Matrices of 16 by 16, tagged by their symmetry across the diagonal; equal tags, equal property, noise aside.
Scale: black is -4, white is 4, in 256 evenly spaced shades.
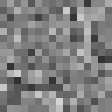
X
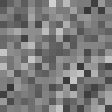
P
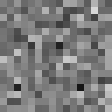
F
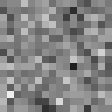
F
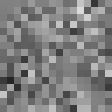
X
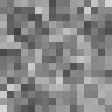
P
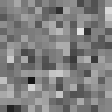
X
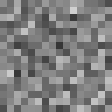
P
